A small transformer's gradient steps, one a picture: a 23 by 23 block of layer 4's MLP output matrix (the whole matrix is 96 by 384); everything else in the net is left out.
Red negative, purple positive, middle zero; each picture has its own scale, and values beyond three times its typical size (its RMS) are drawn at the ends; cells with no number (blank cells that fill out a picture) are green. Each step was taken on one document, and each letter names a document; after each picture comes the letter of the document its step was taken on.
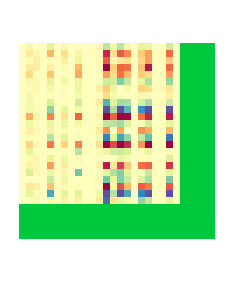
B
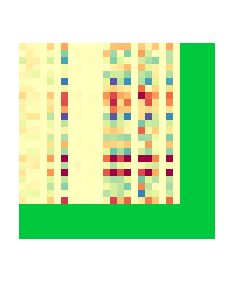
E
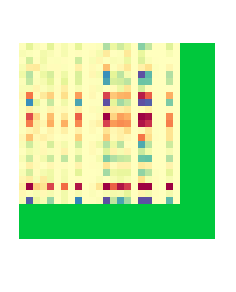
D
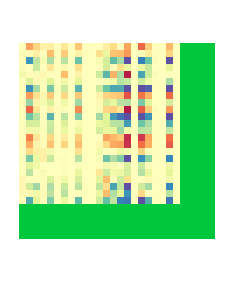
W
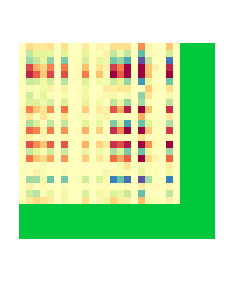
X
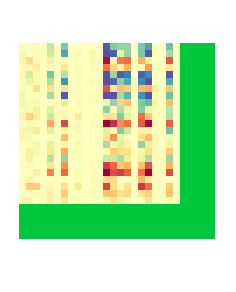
E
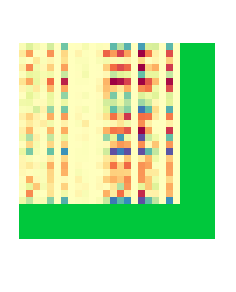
X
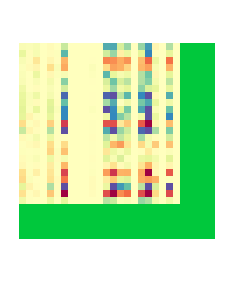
E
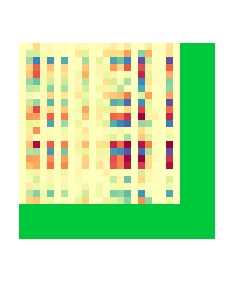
X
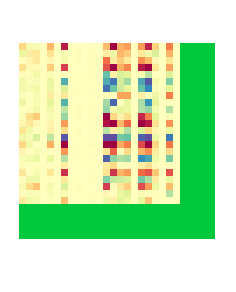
E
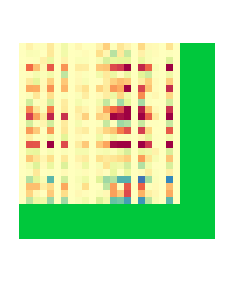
X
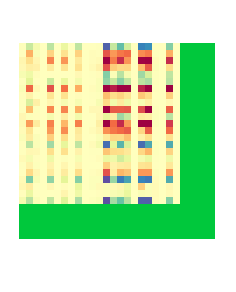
D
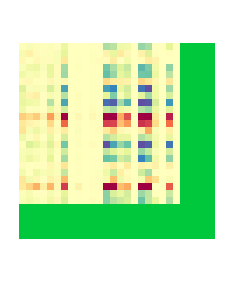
E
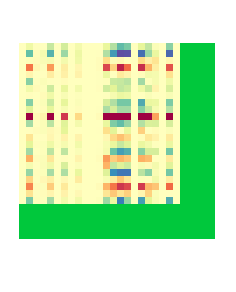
B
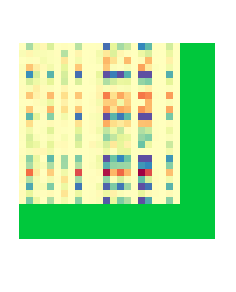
D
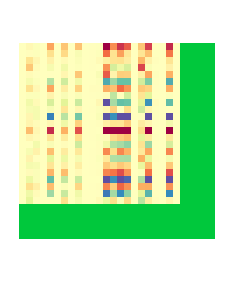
B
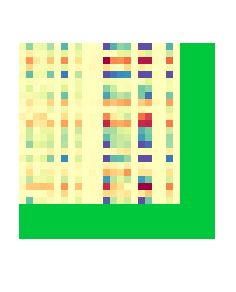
D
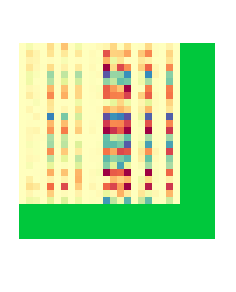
B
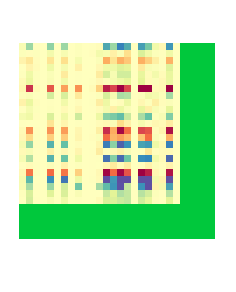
D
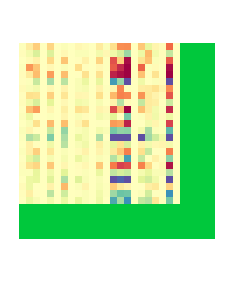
W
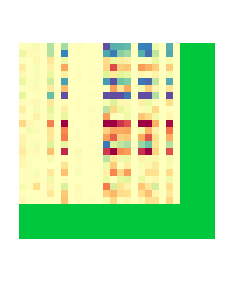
E
